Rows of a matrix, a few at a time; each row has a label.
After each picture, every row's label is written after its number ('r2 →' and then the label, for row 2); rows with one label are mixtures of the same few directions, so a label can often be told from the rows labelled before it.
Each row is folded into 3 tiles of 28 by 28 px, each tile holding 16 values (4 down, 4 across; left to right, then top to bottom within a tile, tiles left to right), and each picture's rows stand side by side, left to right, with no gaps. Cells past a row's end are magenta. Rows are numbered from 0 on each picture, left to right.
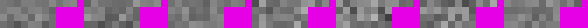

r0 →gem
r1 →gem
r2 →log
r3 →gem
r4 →log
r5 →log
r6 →log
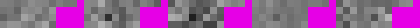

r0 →gem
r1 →gem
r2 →gem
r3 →gem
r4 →log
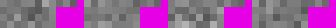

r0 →log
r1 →gem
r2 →gem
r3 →gem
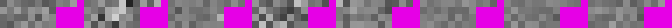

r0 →log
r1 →log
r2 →log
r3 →log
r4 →gem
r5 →log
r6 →log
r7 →log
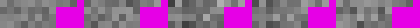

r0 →log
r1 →log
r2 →gem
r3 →gem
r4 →log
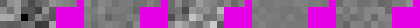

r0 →gem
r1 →gem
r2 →gem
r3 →log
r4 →log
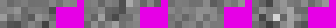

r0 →gem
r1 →log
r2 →log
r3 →gem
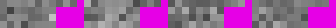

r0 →log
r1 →gem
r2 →log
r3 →log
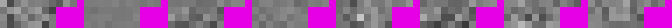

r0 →gem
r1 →log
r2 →gem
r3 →log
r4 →gem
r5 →gem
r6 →gem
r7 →log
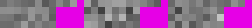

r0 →log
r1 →log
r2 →log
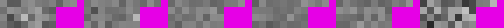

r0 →gem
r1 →log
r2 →log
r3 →gem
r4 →log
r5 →log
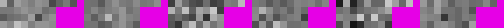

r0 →gem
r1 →gem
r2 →log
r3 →log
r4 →gem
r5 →gem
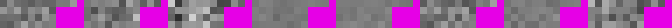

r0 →log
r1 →log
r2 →gem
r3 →gem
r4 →gem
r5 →log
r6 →log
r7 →gem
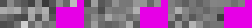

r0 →log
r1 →gem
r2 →log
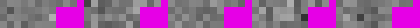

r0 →log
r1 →gem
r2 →log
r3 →log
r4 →gem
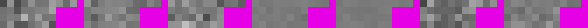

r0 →gem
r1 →gem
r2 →gem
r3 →log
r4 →gem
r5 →gem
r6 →gem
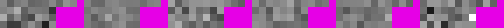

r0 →gem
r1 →gem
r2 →log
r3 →log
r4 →log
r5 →log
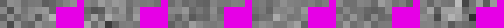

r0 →log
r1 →log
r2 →log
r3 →gem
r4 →log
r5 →log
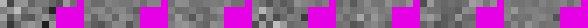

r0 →gem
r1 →gem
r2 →gem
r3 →log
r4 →gem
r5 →gem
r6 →log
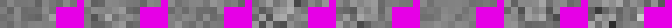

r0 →log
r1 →gem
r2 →log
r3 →log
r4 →log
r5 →gem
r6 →log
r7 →log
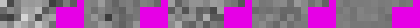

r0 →gem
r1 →gem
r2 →log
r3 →log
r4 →log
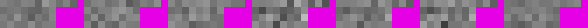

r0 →log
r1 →log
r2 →log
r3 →log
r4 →log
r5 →log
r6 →gem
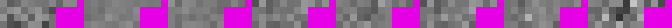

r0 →gem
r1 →gem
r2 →gem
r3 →gem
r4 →log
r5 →gem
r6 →gem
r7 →log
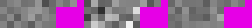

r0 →log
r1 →gem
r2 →log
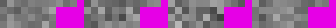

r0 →gem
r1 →log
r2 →log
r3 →gem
